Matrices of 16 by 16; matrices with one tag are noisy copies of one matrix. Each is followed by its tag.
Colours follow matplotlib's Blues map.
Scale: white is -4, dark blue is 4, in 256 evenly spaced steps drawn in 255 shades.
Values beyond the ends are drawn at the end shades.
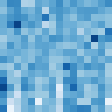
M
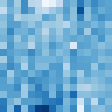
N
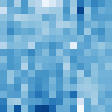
N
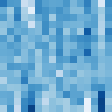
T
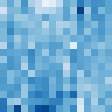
N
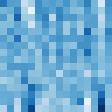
T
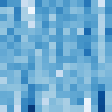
T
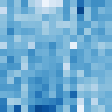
N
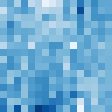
N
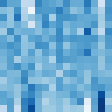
T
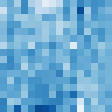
N
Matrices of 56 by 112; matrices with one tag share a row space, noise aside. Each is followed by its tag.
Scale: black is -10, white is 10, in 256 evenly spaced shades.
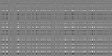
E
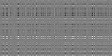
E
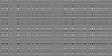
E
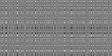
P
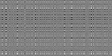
P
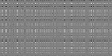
P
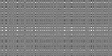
P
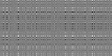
E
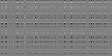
P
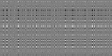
E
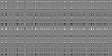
P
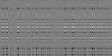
E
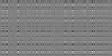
E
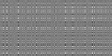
E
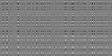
E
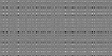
E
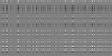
E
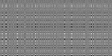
P
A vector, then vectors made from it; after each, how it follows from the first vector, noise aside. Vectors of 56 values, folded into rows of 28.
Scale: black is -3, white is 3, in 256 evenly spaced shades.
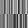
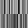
copied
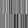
partly zeroed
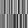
copied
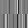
partly zeroed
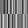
wrapped around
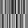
wrapped around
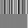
partly zeroed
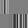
partly zeroed
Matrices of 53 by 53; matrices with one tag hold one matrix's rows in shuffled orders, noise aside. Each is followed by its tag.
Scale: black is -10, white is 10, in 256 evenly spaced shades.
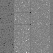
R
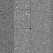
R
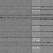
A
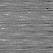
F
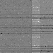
A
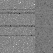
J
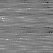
F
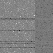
J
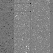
R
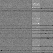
A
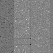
R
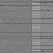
A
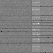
A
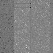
R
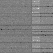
A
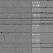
A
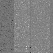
R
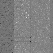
R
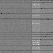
A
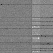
A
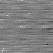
F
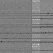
A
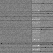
A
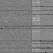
A
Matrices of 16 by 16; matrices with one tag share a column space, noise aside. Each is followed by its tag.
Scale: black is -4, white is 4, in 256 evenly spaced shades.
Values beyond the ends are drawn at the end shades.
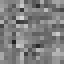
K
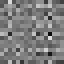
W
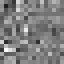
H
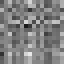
K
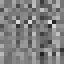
K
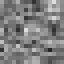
H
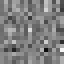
H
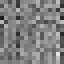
K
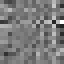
K
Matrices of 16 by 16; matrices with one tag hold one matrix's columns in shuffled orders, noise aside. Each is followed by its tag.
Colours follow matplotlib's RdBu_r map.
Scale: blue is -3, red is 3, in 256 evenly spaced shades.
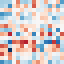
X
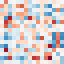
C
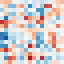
C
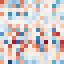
X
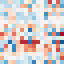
X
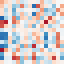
C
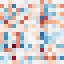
C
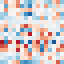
X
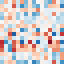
X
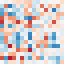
C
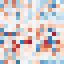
X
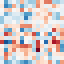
X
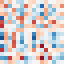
C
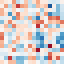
C
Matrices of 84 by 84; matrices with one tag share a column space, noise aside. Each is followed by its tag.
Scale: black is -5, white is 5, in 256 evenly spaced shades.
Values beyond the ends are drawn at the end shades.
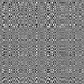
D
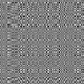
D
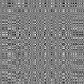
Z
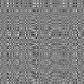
Z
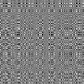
Z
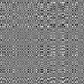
D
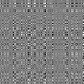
Z
